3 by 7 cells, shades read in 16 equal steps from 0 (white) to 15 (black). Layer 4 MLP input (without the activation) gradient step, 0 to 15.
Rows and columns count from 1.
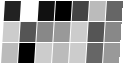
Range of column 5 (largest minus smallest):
8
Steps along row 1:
down up up down down up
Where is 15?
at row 1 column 4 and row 3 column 2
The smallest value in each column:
3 0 3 4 3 4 6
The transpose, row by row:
13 3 4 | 0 10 15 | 14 7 3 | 15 6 4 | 11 3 3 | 4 10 9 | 9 7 6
